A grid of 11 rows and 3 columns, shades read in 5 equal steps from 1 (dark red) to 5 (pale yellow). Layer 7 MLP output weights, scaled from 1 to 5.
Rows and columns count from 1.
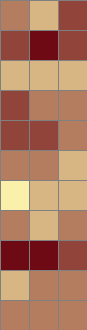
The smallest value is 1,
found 3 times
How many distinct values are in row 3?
1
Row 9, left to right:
1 1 2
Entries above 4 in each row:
0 0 0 0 0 0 1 0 0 0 0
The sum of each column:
32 32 33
